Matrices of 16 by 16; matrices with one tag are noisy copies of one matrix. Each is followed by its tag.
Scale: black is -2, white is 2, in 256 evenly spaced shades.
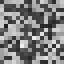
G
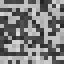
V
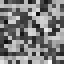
V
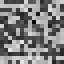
V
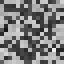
G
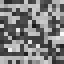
V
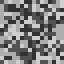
G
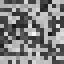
V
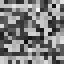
V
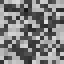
G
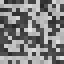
V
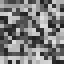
V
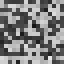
V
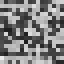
V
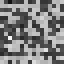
V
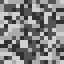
G
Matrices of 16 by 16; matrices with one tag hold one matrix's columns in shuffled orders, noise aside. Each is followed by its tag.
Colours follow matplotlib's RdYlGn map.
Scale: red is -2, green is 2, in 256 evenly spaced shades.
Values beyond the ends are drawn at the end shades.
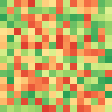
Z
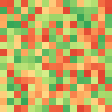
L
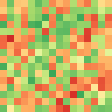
Z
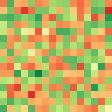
L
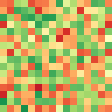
L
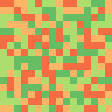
L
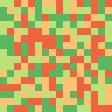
Z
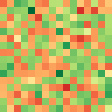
L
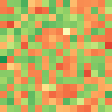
L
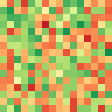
Z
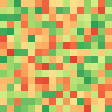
Z
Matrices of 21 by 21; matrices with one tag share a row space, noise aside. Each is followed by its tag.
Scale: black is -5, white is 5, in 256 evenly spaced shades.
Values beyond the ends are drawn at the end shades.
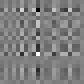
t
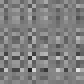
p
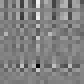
t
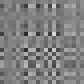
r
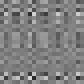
p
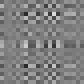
r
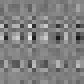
p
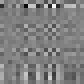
r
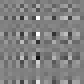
t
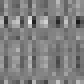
p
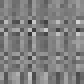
p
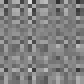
p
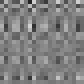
p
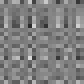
p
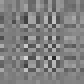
r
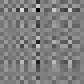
t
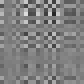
r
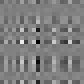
t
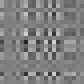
r
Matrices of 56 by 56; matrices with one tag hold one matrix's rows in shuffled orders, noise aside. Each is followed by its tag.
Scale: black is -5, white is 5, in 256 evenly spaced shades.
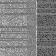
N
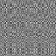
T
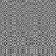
T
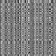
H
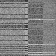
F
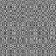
T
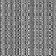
H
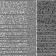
N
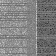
N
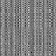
H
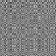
T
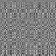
T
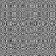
T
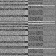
F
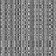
H
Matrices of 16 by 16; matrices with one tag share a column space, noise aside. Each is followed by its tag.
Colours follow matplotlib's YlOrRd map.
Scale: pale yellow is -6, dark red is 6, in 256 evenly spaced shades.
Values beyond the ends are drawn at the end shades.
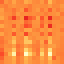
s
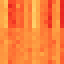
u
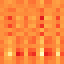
s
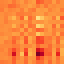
s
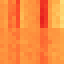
u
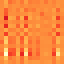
s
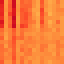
u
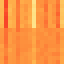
u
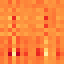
s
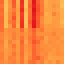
u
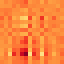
s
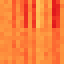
u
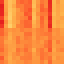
u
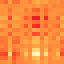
s
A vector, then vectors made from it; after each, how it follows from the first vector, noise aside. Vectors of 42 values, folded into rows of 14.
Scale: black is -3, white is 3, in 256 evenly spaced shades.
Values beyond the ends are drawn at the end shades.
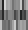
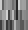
wrapped around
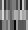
negated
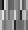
sign-scrambled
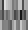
copied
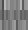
shrunk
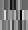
wrapped around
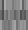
shrunk
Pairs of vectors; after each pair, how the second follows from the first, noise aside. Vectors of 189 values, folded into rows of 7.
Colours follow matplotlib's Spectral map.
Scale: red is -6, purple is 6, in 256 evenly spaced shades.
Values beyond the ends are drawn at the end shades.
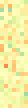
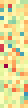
scaled up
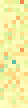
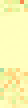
partly zeroed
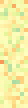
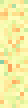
negated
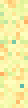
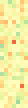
negated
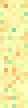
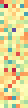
scaled up
